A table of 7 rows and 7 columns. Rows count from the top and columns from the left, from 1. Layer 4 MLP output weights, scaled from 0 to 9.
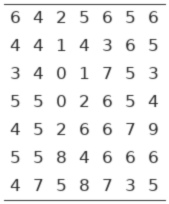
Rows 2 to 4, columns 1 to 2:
4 4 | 3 4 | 5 5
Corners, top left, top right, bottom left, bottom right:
6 6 4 5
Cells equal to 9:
1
